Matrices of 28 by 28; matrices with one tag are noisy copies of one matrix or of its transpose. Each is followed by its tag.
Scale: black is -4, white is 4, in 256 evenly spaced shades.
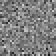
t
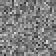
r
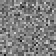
r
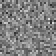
t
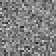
t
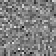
t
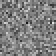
t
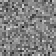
t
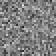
t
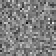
t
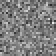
t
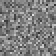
r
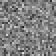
t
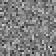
t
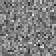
r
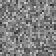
t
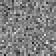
r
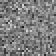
t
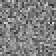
t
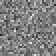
r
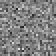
t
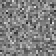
t
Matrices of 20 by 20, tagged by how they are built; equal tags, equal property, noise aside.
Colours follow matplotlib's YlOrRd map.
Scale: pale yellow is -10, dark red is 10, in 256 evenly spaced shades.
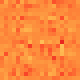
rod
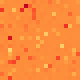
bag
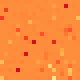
bag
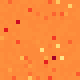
bag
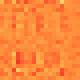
rod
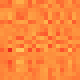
rod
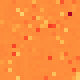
bag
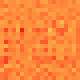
rod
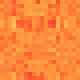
rod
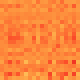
rod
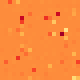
bag
